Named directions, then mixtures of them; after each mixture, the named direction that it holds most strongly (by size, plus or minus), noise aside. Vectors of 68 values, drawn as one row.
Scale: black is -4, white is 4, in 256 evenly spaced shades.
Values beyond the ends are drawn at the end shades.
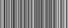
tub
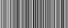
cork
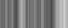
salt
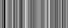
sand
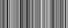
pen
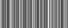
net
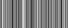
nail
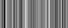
sand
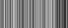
tub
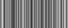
tub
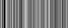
sand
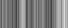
salt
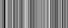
sand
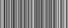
tub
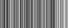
pen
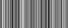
nail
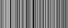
cork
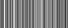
tub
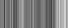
salt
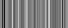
sand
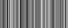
pen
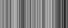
salt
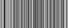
cork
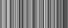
net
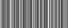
net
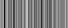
tub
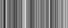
sand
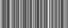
net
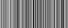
cork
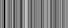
sand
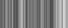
salt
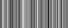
nail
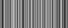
tub
